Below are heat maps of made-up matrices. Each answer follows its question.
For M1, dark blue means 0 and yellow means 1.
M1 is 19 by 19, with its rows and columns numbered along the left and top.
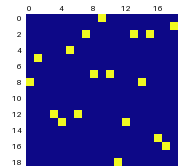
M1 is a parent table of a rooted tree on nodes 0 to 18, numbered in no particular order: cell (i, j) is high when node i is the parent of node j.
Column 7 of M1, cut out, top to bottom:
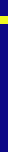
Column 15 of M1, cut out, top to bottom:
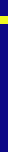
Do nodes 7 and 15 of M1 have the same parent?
yes
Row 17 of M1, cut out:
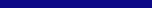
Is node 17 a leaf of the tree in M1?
yes
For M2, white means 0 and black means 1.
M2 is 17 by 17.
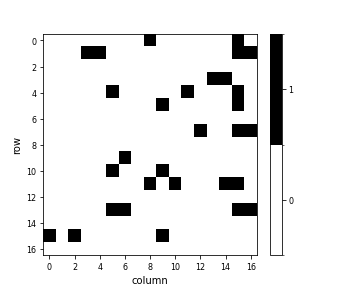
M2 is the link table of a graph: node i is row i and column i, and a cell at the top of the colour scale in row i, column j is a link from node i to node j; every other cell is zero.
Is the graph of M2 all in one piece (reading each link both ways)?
yes
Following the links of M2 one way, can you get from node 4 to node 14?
yes
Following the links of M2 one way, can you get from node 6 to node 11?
no
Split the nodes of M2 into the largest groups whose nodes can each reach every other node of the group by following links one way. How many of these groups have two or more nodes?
1
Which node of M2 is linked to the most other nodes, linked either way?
node 15
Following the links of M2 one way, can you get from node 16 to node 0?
no
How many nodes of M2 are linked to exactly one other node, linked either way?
2
